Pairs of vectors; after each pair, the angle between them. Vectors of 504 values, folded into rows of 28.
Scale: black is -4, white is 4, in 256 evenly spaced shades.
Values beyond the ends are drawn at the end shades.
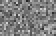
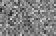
partly aligned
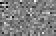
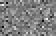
partly aligned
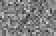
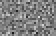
partly aligned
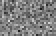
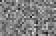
orthogonal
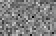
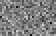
partly aligned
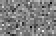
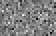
orthogonal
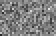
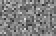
partly aligned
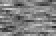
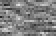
nearly opposite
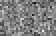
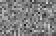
partly aligned
